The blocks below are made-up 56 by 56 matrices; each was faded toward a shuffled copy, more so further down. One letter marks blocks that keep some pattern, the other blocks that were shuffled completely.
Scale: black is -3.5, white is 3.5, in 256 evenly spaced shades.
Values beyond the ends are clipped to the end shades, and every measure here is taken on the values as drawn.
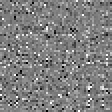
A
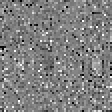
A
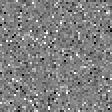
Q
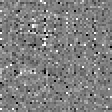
A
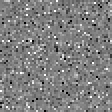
Q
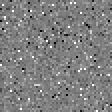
Q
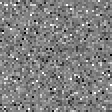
Q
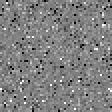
Q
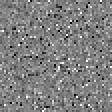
Q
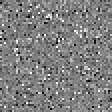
A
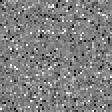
Q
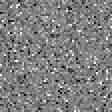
Q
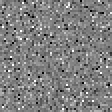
Q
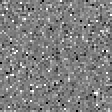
Q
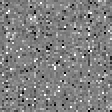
A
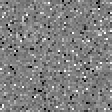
Q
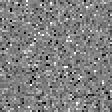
Q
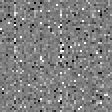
A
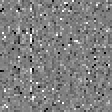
A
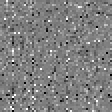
A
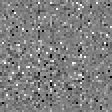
A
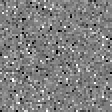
Q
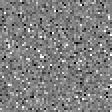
Q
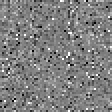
A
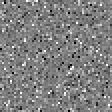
Q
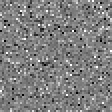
Q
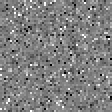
Q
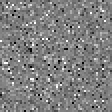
A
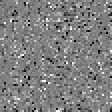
A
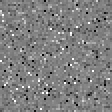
Q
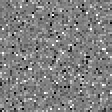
Q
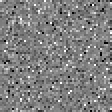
A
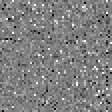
A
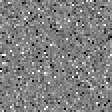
Q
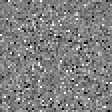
Q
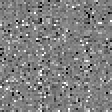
A
